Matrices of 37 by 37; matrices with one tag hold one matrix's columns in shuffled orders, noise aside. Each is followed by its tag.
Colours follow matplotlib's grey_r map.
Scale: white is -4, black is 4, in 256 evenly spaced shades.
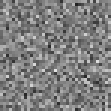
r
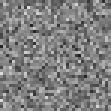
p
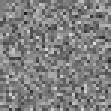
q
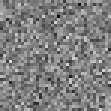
r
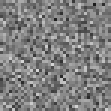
r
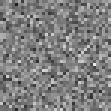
r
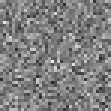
r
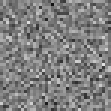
r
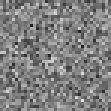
p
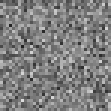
p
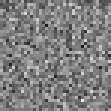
p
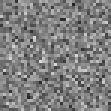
r
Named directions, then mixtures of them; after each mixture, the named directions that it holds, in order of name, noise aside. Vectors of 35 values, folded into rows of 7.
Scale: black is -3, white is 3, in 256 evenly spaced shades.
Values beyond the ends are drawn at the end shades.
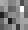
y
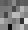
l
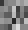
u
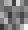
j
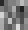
u, y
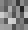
u, y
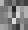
l, u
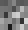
l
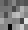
l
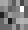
y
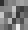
u, y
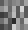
u, y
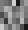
j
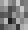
j, y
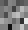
l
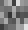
j, u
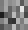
u, y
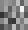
u, y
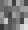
j, l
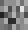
u, y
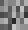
u, y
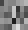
u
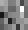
y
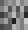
u, y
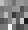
l, u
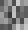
j, u
